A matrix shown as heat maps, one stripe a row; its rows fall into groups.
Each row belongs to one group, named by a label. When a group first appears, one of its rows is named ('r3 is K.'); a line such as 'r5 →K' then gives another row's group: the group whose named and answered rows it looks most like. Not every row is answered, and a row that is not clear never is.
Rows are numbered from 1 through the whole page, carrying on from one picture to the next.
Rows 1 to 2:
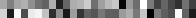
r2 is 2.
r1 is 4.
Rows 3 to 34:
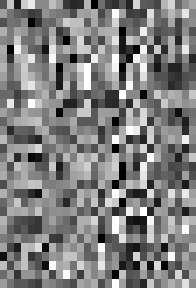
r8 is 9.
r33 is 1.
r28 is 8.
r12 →4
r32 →9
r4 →8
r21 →4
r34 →8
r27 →8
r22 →4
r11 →4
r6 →4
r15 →4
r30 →9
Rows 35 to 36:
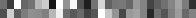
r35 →2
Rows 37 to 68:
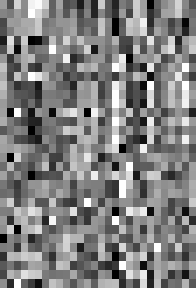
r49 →2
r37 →2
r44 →8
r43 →1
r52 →8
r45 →2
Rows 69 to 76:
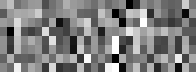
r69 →9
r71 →4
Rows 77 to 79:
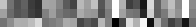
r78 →8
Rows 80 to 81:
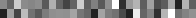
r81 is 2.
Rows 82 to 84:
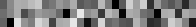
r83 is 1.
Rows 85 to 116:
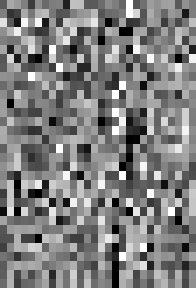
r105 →9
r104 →1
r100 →9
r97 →8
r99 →8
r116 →1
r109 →4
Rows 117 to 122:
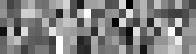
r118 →4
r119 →1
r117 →1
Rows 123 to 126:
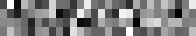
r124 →4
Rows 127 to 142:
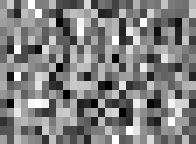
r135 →2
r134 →4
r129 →4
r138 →2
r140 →2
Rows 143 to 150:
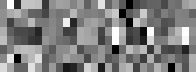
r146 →8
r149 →9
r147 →8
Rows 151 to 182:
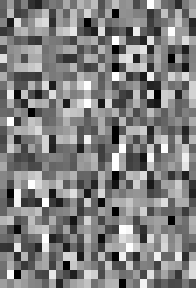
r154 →2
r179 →1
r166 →1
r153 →2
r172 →2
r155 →8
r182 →4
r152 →1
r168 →8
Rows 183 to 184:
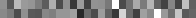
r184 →1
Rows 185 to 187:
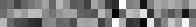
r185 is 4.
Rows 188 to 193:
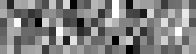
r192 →1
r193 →9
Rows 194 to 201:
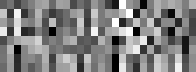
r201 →1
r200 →1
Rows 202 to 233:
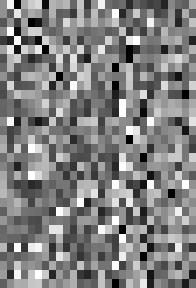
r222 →8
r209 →1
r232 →2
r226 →8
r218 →2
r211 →1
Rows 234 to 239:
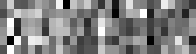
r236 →9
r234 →1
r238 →2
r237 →9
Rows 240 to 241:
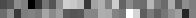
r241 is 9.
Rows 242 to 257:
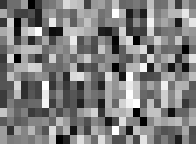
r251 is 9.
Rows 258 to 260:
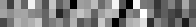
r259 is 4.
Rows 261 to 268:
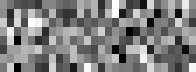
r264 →9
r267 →4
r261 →8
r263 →2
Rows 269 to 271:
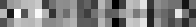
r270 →2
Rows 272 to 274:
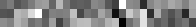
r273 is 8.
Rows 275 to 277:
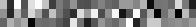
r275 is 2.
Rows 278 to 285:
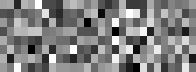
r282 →8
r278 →9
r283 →1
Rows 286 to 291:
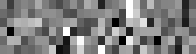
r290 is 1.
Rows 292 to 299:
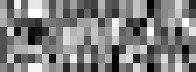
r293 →2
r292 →2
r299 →2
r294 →8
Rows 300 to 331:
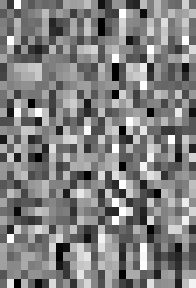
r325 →2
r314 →4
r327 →4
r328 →4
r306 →8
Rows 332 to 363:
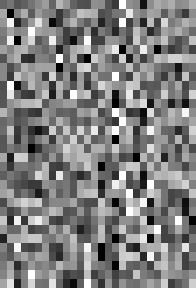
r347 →1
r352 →8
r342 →1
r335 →2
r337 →4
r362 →2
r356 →2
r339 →4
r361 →1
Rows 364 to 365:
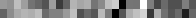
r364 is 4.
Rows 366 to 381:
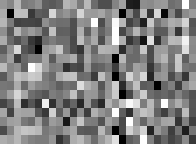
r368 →8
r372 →1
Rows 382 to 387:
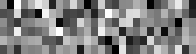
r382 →2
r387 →1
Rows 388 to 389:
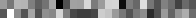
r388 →4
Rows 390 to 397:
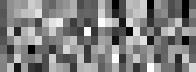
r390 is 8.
